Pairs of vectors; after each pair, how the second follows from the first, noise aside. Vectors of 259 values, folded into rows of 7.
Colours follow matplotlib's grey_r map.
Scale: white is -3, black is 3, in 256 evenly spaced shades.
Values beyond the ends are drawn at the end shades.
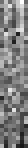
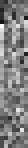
wrapped around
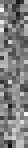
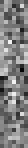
wrapped around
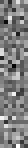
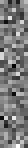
sign-scrambled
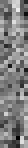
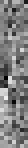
wrapped around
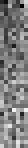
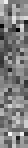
wrapped around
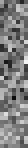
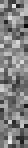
wrapped around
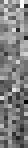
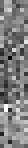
wrapped around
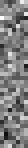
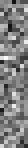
wrapped around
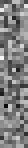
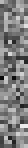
wrapped around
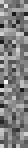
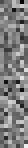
wrapped around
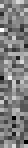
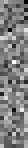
wrapped around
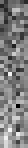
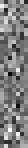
sign-scrambled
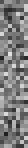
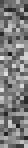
sign-scrambled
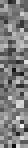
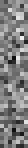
wrapped around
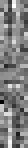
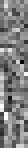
wrapped around
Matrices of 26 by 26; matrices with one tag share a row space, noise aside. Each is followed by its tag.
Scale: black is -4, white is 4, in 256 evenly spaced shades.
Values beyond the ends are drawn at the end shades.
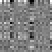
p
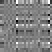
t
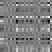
t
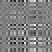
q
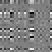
p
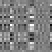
p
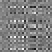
q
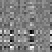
p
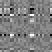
p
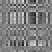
q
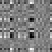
p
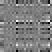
t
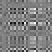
q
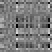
t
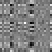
p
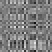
q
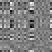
p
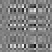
q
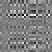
q
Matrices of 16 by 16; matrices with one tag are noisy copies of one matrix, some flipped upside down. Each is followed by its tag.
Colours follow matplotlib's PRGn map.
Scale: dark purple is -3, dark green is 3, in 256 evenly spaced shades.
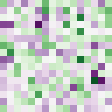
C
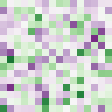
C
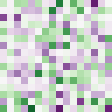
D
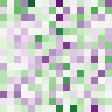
D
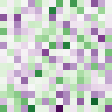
D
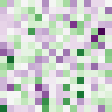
C
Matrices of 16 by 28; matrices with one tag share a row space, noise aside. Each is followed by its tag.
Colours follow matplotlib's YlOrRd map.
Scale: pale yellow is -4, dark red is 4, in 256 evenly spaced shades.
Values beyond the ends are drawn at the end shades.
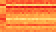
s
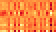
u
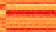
s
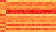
s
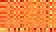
u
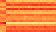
s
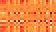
u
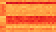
s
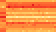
s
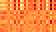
u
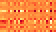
u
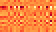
u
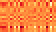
u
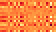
u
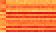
s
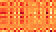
u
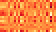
u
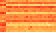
s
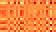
u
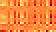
u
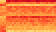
s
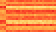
s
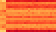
s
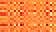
u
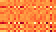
u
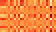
u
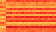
s
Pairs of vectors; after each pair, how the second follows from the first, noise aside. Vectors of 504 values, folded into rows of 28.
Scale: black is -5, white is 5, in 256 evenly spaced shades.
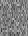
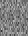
sign-scrambled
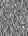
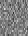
reversed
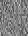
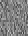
reversed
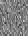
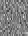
reversed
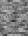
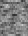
reversed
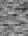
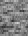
reversed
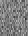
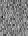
reversed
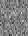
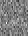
reversed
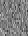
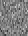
sign-scrambled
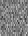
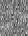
sign-scrambled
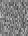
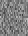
reversed
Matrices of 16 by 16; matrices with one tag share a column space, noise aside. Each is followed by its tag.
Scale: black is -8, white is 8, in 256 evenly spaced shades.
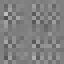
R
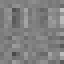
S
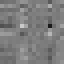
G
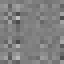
R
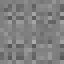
R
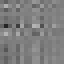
G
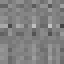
G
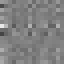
G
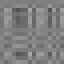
S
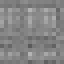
S
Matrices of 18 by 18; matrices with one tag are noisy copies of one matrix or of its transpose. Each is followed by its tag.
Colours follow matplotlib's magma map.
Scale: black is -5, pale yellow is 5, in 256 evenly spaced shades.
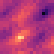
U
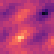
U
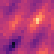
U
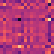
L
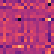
L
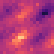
U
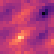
U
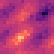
U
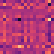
L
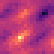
U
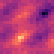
U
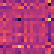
L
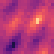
U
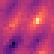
U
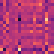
L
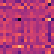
L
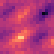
U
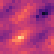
U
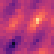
U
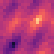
U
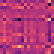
L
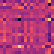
L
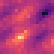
U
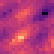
U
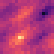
U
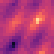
U
